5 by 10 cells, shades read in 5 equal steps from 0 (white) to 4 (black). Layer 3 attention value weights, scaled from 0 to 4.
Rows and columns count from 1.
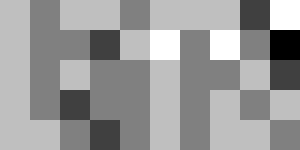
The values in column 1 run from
1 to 1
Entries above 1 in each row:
3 6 6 6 5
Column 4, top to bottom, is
1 3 2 2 3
